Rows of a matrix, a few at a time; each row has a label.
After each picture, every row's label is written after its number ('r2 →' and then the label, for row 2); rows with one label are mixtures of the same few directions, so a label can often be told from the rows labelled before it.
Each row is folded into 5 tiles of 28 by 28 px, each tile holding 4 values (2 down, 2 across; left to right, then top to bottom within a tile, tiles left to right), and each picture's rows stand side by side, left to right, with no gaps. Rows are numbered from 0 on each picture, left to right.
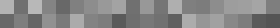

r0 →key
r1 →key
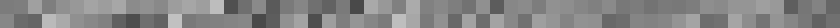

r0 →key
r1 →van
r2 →van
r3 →van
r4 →key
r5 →van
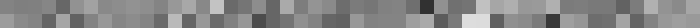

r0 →van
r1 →van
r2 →key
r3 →key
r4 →van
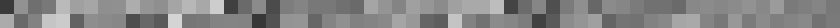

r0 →key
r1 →van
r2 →van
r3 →van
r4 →key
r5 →van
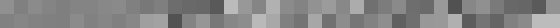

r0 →key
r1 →van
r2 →van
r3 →key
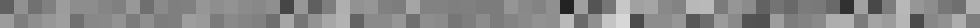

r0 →key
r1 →key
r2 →key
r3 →van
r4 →key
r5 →key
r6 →key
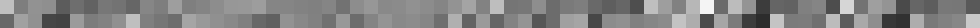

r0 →key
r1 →key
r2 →van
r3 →van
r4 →van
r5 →key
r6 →key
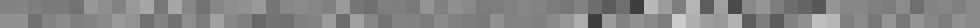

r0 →van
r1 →key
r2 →van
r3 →key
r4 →van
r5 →key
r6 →van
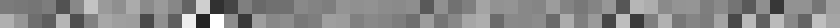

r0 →van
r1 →van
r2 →key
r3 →key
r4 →van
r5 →van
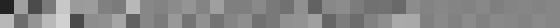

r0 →key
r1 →van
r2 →key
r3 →van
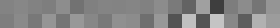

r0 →van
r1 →van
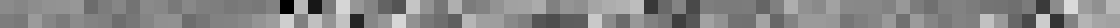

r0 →van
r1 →key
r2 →key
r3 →key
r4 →van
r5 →van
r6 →van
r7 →van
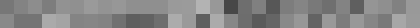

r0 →key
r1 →van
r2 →van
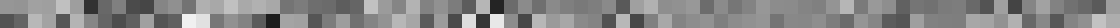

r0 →van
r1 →key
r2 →van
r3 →van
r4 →van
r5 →key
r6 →key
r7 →key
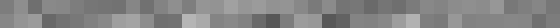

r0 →key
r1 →key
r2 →key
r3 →van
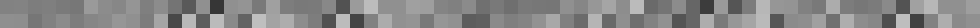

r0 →van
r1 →van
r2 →van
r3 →key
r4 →van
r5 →key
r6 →van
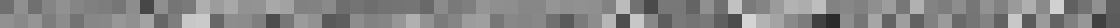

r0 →key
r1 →key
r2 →key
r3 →key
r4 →van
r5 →key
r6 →van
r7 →van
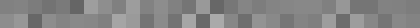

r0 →van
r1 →van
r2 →van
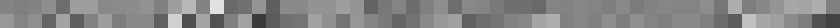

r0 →van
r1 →van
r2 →van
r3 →key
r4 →van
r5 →key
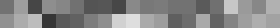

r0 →key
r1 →van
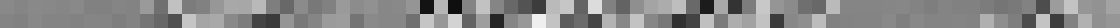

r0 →van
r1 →key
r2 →key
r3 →key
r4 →key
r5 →key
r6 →van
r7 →van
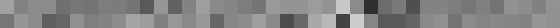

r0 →key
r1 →key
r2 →van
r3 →van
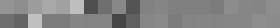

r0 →van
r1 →van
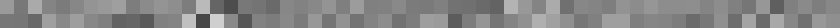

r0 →key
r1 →van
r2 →van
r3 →van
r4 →key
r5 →van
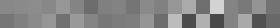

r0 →van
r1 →van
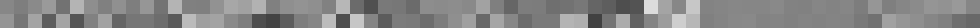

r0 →van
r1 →key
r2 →van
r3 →van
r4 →van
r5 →van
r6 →key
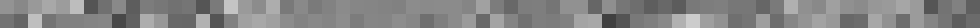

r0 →van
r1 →van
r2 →key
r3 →van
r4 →key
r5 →van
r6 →van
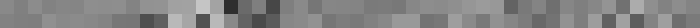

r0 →key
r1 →van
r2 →key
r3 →van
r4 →van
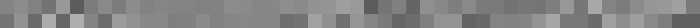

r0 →van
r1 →van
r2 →van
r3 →key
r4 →key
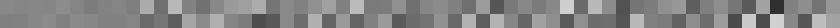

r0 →van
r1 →key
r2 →van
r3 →van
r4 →key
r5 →van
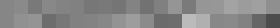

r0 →key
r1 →key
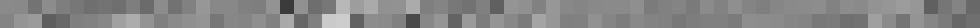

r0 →key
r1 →key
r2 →key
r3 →van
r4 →van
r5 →key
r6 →van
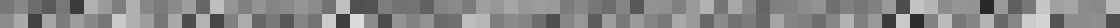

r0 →van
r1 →van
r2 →van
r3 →key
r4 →van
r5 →key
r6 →van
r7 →key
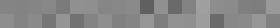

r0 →van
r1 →key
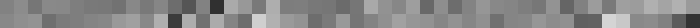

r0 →key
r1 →van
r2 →van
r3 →key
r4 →key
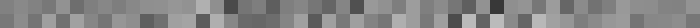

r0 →van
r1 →van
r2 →van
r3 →van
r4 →key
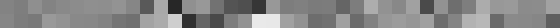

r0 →key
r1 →key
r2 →van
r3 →key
